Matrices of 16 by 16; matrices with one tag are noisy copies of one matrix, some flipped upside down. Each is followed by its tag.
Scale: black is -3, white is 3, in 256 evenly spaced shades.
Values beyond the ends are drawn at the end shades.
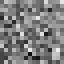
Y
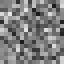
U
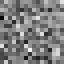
Y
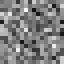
U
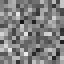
U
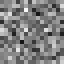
U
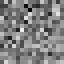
Y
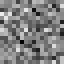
U
